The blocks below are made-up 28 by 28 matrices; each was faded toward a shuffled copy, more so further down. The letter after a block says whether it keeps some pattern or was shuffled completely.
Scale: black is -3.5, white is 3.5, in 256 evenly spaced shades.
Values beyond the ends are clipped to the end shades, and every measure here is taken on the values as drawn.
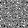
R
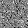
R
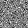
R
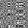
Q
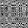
Q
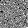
R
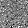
R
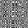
Q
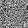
R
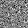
R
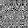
Q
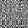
Q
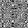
Q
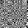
Q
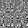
Q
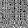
Q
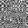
Q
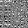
Q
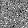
R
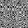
Q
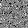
R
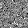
R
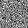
R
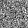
R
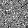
R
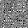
Q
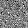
R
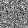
R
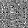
Q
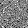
R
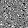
R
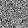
Q
